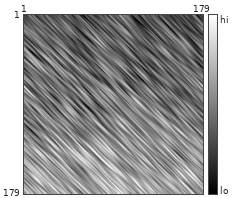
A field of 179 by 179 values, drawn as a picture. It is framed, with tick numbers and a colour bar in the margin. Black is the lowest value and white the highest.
Slope: up to the bottom. Odd rows or columns: none. Average level on the scale: 50%. Grain: diagonal, down to the right.
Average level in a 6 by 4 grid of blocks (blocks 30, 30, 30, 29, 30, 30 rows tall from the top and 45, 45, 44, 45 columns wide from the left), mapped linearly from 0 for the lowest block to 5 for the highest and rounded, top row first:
1 0 0 0
2 1 1 1
2 2 2 1
2 2 3 3
4 5 4 4
5 5 5 5
